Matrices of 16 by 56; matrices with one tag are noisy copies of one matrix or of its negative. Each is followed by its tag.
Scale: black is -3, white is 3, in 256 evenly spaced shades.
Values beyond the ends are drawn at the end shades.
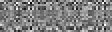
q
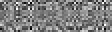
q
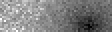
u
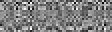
q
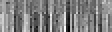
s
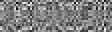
q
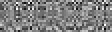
q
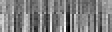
s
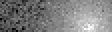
u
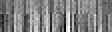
s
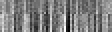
s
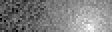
u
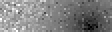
u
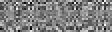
q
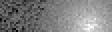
u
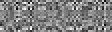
q
